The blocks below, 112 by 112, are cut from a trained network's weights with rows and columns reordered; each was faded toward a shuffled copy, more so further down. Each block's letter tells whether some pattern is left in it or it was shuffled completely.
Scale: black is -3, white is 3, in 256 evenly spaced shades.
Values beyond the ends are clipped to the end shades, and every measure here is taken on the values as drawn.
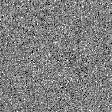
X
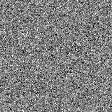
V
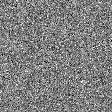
X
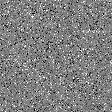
V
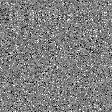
X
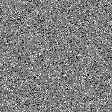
X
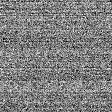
X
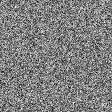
V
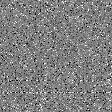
X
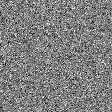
V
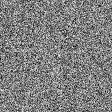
V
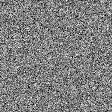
V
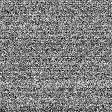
X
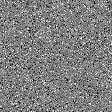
X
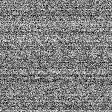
X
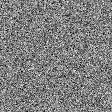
V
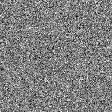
X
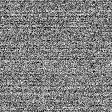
X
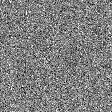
X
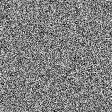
V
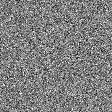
V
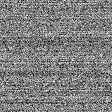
X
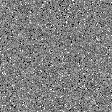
X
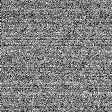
X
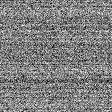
X
